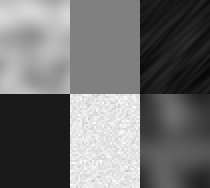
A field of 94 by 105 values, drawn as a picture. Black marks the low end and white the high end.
It is made of 2 by 3 panels. Panel 1,1: high, smooth. Panel 1,2: middling, flat. Panel 1,3: very low, slanting up to the right, faint in contrast. Panel 2,1: very low, flat. Panel 2,2: very high, fine-grained, faint in contrast. Panel 2,3: low, smooth.
